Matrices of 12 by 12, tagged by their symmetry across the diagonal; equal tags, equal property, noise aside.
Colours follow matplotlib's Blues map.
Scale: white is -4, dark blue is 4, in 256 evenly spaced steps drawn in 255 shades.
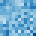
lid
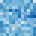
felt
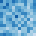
lid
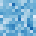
felt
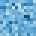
felt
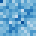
lid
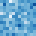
felt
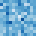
felt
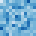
lid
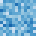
felt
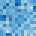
lid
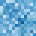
lid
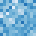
lid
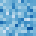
felt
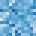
felt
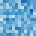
felt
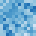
lid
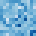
lid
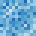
lid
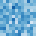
felt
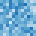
felt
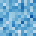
felt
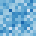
lid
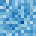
lid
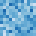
lid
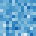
felt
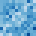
lid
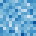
lid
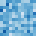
felt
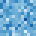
felt
